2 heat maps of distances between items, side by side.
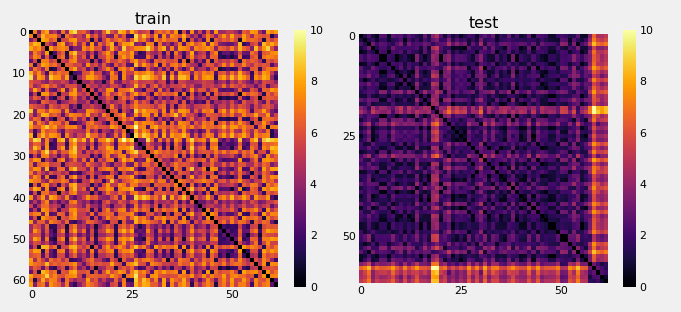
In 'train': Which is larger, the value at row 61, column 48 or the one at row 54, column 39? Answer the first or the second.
the first
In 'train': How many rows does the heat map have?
62
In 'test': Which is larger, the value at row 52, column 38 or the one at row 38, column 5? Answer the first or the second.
the second
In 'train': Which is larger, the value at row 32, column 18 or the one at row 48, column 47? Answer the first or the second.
the first
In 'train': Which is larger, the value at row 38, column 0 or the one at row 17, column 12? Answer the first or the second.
the first
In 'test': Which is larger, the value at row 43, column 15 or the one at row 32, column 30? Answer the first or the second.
the second
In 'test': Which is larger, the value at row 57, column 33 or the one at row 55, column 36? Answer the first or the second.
the first
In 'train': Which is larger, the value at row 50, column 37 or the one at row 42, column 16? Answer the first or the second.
the first
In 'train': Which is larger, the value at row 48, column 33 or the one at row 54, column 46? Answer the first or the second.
the second
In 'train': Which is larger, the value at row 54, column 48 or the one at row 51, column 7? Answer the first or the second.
the second
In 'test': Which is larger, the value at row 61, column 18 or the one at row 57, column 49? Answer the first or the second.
the first
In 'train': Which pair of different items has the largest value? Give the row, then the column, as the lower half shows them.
26, 23
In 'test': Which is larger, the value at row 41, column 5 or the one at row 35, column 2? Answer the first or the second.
the second
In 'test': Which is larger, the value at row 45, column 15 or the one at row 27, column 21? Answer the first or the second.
the second
